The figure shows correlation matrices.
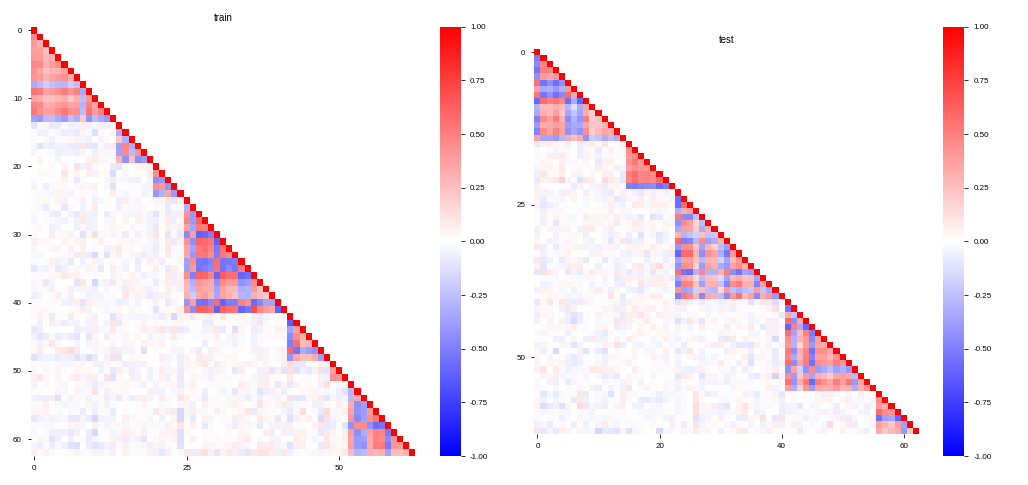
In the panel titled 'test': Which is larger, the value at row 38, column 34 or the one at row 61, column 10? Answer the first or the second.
the first
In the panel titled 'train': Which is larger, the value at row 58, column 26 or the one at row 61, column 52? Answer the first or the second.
the second
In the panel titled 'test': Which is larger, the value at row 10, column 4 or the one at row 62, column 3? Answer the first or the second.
the first
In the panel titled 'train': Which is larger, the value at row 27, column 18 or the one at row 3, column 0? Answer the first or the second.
the second
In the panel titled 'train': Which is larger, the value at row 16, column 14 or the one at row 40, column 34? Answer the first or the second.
the second
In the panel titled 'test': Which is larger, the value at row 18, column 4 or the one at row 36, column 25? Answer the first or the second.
the first
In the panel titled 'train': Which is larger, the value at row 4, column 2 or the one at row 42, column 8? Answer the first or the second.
the first
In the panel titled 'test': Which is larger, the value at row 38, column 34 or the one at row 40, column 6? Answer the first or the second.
the first
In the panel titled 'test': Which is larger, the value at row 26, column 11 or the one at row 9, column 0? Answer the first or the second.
the first
